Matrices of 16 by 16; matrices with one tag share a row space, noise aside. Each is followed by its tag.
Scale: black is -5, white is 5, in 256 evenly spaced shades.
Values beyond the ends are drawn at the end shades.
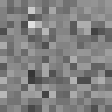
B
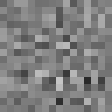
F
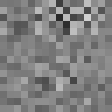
F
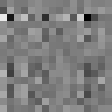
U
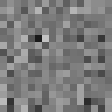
U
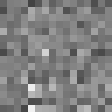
B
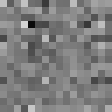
B
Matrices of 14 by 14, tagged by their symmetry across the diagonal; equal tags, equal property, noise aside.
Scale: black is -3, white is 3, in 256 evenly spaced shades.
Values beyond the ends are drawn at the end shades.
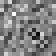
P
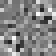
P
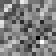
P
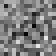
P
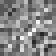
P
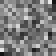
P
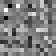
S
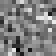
S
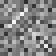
P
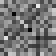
P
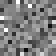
P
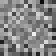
P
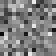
S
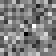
S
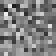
S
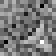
P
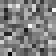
S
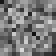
P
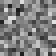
S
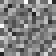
P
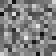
P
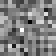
S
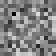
P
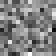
S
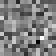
S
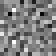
S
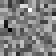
S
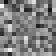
S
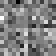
S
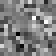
S
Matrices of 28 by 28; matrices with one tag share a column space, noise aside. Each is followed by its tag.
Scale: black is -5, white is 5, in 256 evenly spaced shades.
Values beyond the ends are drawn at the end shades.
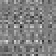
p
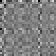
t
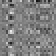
t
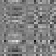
p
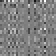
t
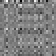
t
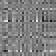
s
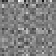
t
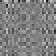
t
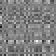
p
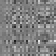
p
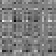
s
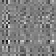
p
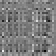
s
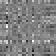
p
